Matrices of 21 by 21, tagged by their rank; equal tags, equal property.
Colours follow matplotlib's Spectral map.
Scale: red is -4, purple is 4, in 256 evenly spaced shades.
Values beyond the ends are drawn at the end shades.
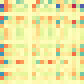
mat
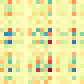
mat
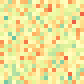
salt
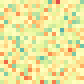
salt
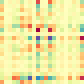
mat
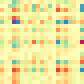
mat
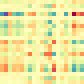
mat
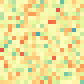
salt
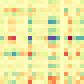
mat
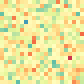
salt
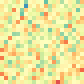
salt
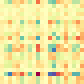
mat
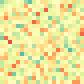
salt
